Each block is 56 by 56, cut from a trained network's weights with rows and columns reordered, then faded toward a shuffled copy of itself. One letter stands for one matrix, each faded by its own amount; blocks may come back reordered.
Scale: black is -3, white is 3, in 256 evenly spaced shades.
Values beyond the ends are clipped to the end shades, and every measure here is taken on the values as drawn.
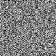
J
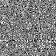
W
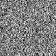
J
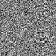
J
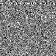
W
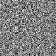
J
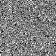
W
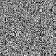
J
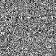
W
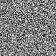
W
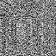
J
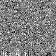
W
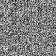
J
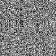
J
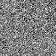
W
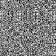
J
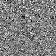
W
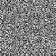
J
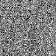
W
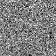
W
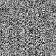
J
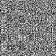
J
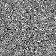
W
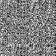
J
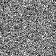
W
